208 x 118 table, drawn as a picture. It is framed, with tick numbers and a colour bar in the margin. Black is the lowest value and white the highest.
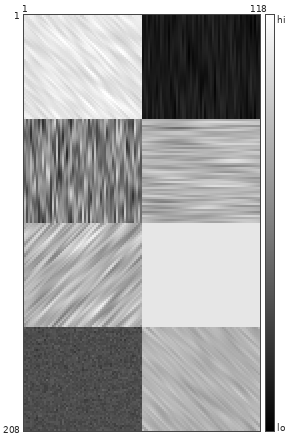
The table splits into 4 rows of 2 panels. Panel 1,1: very high, slanting down to the right, faint in contrast. Panel 1,2: very low, streaked downward, faint in contrast. Panel 2,1: middling, streaked downward, strong in contrast. Panel 2,2: high, streaked across. Panel 3,1: high, slanting up to the right. Panel 3,2: very high, flat. Panel 4,1: low, fine-grained, faint in contrast. Panel 4,2: high, slanting down to the right, faint in contrast.
